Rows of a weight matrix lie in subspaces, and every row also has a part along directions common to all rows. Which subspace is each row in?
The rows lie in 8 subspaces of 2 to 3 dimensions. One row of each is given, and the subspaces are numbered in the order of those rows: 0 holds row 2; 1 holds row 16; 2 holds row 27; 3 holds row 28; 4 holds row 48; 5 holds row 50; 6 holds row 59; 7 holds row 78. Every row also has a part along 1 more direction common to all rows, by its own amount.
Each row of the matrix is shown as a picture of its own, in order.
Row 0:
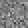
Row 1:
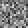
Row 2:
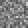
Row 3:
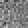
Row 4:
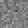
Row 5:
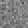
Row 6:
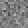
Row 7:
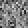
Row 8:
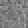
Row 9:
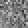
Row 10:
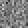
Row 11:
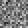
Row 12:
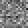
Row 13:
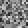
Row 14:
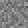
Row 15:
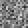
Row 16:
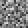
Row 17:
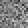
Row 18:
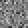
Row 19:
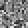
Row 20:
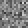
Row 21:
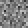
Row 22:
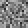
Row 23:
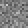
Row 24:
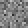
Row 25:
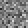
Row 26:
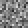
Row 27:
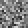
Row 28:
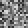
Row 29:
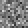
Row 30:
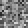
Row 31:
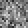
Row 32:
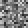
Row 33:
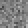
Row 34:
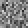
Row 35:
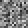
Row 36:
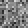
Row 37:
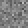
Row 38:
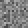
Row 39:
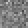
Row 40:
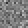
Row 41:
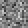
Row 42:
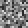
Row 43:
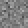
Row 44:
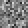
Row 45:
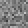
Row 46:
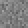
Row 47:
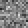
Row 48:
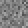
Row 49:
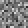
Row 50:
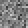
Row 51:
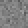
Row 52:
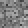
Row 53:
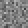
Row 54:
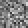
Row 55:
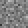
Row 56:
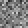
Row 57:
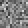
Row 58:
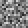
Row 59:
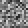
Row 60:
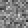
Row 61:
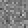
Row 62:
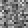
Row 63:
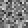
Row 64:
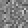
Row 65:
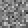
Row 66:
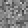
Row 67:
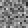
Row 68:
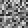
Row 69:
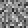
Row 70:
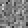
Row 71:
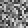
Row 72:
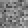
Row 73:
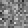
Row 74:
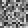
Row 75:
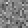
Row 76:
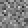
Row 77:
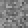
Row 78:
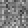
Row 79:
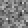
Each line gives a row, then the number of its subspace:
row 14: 5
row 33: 2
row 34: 0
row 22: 0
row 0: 0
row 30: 3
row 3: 7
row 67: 0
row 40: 2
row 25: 2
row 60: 3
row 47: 3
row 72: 1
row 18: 2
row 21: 4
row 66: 6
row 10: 2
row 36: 7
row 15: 5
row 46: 0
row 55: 1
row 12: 6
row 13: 6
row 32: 3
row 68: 6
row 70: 2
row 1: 0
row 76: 4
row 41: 2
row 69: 5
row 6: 4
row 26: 5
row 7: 3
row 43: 4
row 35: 7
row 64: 7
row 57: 0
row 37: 4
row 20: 4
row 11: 1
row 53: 7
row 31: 3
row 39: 5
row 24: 4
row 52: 1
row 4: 7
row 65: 1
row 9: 5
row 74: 1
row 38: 7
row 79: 1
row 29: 6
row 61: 2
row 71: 6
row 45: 2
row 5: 7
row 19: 2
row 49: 5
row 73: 3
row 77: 1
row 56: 1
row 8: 5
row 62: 3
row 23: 0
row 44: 6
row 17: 6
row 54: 0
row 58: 1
